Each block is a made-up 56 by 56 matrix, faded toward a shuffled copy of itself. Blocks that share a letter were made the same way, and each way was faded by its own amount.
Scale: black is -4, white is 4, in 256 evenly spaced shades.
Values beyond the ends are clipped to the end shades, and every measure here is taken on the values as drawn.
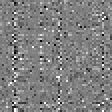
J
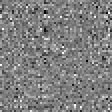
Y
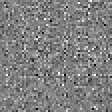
Y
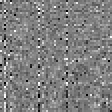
J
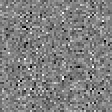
Y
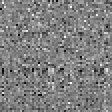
Y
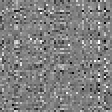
J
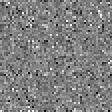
Y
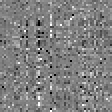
J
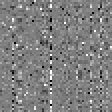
J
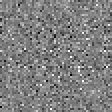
Y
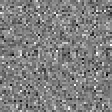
Y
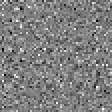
Y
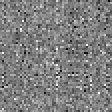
Y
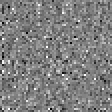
Y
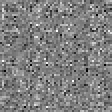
Y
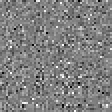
Y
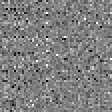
Y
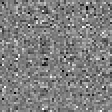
Y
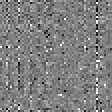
J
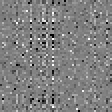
J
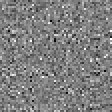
Y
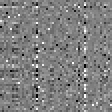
J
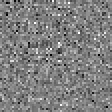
Y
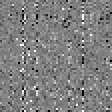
J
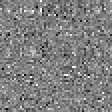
Y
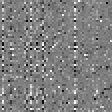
J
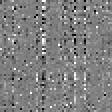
J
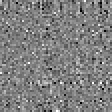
Y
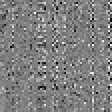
J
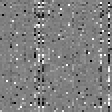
J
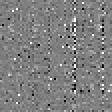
J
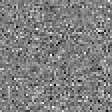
Y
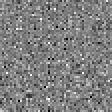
Y
